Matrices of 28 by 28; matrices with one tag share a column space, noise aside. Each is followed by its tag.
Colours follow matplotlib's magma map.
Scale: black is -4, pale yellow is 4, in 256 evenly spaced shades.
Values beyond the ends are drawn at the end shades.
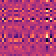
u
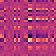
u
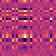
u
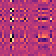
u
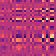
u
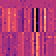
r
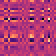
u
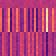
r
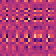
u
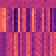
r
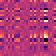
u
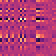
u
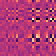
u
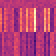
r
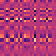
u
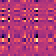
u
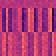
r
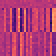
r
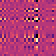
u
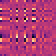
u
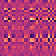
u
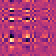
u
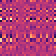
u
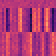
r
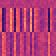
r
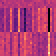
r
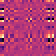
u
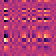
u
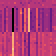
r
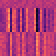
r
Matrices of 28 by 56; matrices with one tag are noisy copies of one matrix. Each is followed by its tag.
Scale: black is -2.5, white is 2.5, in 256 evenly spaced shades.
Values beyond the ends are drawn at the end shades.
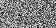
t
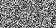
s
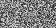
t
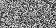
t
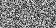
s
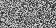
t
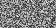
s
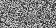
t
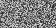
t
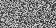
t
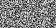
s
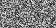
s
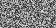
s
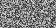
s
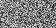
t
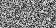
s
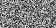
s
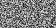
s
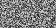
s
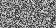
s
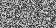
s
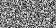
s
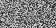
t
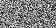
t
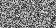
s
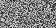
t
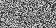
t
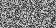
s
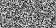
s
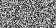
s
